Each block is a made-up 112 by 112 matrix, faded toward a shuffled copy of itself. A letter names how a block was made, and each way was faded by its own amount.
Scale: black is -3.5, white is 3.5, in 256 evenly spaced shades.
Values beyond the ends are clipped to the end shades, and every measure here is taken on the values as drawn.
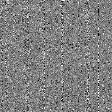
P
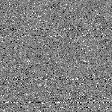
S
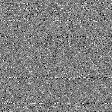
S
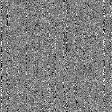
P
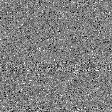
S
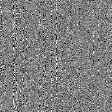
P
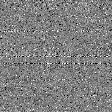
S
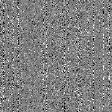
P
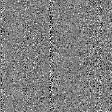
P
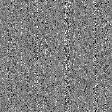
P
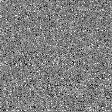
S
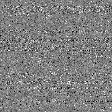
S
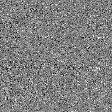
S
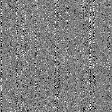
P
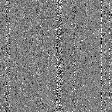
P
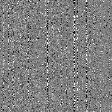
P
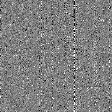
P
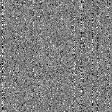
P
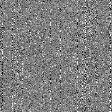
P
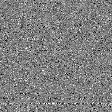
S
